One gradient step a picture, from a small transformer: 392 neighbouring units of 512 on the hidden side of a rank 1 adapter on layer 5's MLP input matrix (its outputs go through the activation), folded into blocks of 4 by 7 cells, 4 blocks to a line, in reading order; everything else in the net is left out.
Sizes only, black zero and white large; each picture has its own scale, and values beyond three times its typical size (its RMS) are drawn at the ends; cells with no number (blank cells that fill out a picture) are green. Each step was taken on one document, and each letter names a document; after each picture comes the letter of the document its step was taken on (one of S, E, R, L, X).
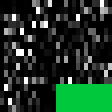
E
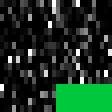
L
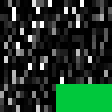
E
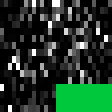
L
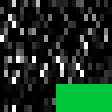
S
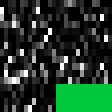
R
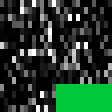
L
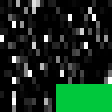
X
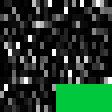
E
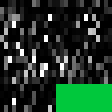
S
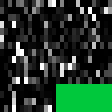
X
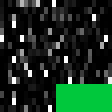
X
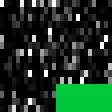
L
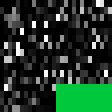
E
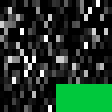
S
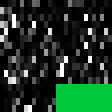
R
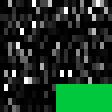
E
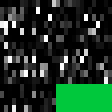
S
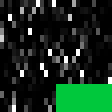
X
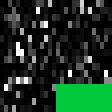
E
